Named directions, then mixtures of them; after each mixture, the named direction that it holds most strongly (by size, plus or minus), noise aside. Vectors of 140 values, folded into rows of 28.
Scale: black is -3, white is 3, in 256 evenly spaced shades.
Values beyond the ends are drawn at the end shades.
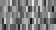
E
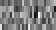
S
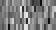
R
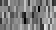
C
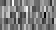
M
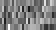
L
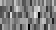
S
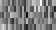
R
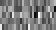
S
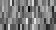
E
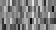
E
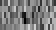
C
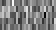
M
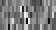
R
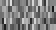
E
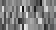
R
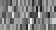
E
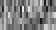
L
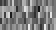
C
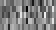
M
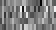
R
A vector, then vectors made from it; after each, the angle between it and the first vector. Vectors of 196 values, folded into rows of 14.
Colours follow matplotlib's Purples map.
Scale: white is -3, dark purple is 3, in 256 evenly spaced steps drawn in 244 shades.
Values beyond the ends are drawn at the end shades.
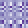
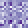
nearly opposite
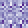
nearly parallel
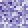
partly opposed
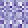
nearly parallel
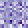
nearly opposite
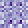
nearly opposite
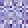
nearly parallel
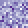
partly aligned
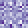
nearly parallel
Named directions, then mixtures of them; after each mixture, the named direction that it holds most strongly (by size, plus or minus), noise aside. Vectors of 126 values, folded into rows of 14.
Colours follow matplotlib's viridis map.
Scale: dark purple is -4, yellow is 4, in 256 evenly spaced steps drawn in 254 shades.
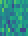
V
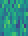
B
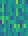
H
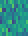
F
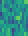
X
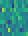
F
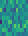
F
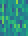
H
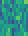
X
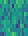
B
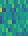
F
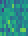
V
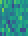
V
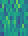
B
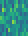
F
